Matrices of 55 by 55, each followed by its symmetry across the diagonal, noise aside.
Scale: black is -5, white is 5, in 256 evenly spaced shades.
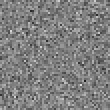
antisymmetric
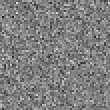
antisymmetric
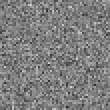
neither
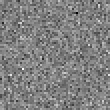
neither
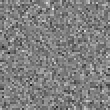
antisymmetric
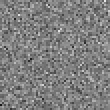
antisymmetric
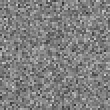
antisymmetric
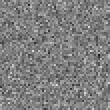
neither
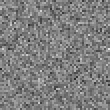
neither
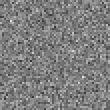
neither
